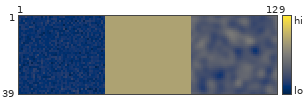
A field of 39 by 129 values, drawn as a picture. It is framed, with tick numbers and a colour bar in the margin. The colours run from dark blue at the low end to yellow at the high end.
The table splits into one row of 3 panels. Panel 1,1: very low, fine-grained, faint in contrast. Panel 1,2: high, flat. Panel 1,3: low, blotchy.
